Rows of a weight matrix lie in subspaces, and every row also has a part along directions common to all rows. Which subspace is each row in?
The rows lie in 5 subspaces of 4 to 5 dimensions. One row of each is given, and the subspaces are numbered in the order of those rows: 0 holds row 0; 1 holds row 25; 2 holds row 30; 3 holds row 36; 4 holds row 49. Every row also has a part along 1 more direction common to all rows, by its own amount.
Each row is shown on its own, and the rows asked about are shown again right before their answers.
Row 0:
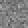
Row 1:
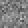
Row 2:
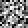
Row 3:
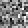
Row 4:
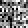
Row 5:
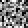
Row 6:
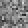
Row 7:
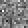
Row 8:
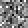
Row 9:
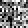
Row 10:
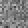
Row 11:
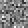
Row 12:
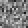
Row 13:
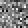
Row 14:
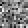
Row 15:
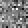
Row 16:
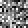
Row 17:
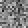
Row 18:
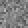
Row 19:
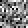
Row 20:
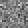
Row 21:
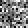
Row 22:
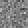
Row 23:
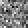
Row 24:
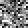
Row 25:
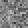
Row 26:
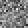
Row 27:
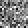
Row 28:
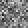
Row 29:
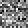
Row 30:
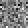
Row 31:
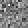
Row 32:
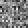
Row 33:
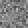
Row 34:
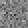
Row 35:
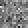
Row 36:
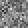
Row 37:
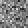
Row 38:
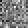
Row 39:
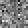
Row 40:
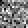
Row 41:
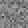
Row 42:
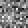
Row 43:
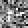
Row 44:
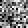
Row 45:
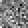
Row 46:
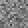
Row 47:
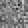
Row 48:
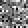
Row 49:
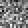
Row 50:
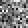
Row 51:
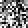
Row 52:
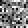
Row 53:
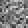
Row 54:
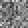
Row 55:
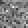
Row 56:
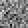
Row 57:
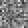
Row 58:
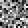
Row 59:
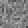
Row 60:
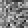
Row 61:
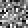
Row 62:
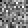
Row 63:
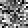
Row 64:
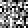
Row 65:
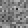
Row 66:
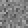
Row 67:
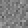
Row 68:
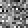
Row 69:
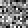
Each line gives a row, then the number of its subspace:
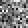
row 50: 3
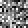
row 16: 3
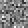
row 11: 2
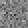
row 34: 4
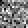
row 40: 1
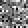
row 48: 0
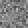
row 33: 4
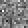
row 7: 2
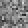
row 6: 2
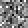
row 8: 0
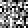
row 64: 2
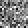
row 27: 3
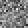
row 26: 4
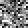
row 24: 2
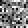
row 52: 1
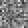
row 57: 2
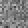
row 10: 3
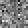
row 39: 2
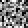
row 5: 4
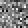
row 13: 3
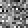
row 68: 3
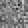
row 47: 2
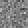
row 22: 1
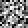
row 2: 0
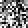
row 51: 1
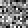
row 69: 4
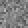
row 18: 4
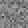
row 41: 3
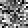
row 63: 2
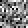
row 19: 1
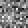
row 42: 3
